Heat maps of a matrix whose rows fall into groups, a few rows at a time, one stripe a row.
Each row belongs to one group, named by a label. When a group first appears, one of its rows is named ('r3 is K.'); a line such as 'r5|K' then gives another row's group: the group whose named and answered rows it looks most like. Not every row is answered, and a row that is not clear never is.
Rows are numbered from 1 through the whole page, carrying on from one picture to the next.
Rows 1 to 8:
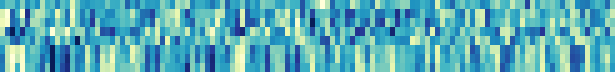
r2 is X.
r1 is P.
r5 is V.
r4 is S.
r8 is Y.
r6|Y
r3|X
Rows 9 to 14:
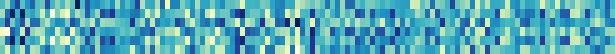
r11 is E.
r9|V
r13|S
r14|X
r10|S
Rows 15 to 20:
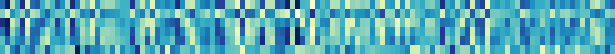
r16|X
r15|E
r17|E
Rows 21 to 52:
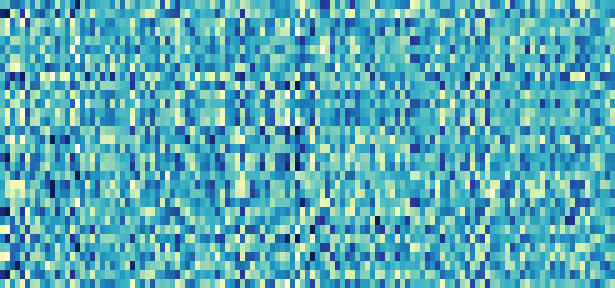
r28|Y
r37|P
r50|S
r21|V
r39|E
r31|X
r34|X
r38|E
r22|E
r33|X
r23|X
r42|Y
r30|E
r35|E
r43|P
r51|E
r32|P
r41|Y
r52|X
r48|V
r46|X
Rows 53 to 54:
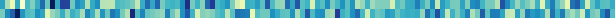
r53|Y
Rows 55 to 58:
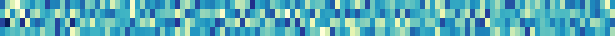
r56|X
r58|P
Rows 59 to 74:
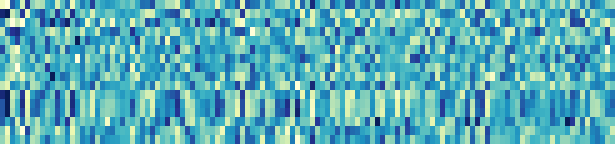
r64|Y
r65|P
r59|X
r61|Y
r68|X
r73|X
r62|S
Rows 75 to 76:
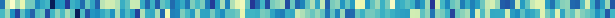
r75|Y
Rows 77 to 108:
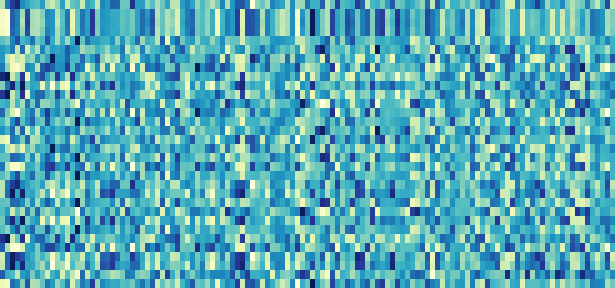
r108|X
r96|V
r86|S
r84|Y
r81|V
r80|X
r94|V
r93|Y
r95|Y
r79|X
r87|E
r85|E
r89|Y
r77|S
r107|P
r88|P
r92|X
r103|E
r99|V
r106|S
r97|S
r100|P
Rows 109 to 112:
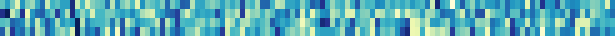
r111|V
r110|E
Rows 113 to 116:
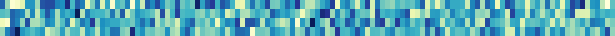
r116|S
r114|V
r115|X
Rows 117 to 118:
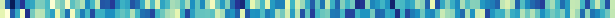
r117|S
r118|X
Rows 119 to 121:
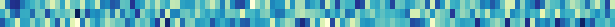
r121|P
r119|S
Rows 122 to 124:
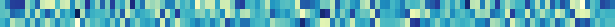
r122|S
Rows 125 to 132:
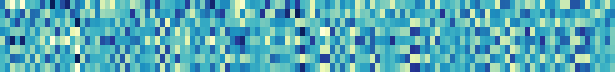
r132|P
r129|S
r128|P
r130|P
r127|V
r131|V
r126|E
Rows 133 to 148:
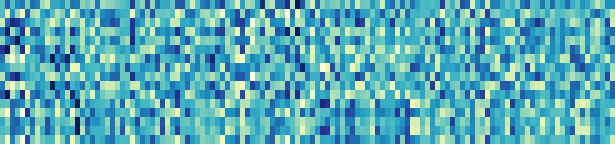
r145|X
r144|V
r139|Y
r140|P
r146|V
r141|S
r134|X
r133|E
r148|X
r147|V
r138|E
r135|S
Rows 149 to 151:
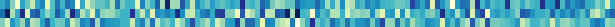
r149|P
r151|X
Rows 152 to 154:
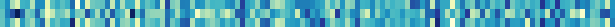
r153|S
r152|P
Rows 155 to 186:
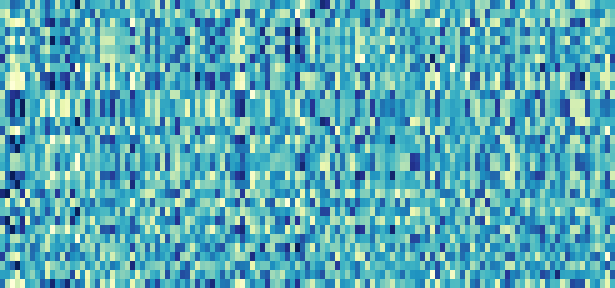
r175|S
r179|E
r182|E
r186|Y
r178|V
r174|S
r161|Y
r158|E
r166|S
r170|S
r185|P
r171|S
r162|P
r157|Y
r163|Y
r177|X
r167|S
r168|V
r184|S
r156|X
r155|V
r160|E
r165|S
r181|P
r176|E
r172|P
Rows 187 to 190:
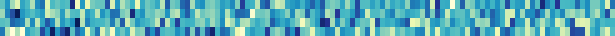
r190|Y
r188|S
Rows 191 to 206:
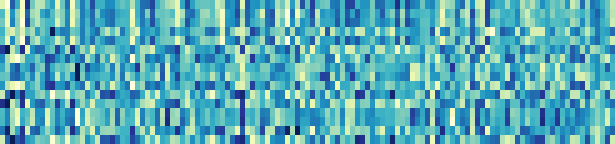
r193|X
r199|V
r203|P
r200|Y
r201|S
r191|X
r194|Y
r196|E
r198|V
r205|E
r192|X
